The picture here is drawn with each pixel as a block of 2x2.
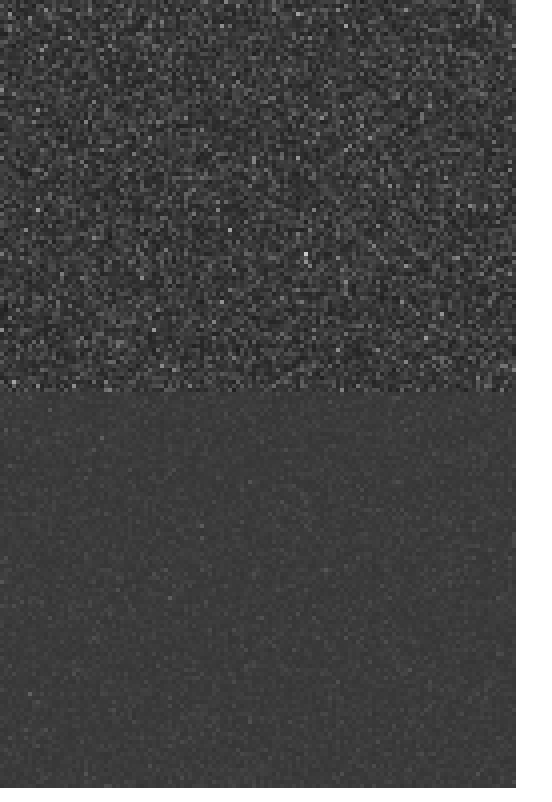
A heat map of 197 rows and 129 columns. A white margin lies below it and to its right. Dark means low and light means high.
Seam: horizontal, 50% of the way down, the bottom part calmer. Histogram: skewed, a long tail of high values. Odd rows or columns: none. Slope: none. Grain: fine.
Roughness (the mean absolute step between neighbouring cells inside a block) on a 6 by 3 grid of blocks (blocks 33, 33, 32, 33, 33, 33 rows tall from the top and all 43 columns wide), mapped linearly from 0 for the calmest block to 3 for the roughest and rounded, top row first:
3 3 3 / 3 3 3 / 3 3 3 / 0 0 0 / 0 0 0 / 0 0 0
